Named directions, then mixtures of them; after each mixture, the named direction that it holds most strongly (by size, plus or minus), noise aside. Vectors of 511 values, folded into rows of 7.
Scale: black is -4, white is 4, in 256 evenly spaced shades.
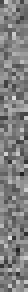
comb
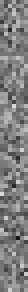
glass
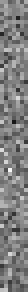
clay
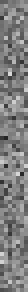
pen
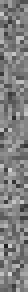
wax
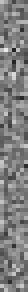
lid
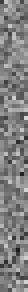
comb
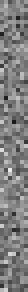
clay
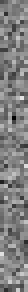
lid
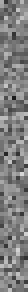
comb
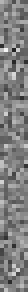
lid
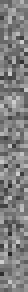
pen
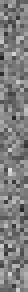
wax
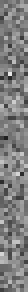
pen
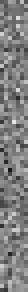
clay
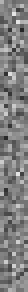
lid
